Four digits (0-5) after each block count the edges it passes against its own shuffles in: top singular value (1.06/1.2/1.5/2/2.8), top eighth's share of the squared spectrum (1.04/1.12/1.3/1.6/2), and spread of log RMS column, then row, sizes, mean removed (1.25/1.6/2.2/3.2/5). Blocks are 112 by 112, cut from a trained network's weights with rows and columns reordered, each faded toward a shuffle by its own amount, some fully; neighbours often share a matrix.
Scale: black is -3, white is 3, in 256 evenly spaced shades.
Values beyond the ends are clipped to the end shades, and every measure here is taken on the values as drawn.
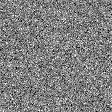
2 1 0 0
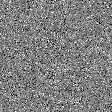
0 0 0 0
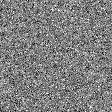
0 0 0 0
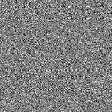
4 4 1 3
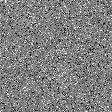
0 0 0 0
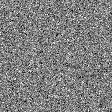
0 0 0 0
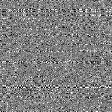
4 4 0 4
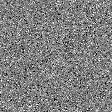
2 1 0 0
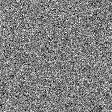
1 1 0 0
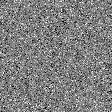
1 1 0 0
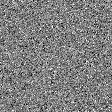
1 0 0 0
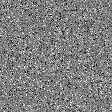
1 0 0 0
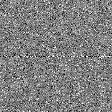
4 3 0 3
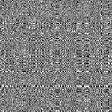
5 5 3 4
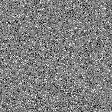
2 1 0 1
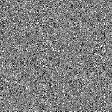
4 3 2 2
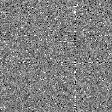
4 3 2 2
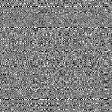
5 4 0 4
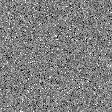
2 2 0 1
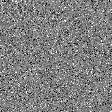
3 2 0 1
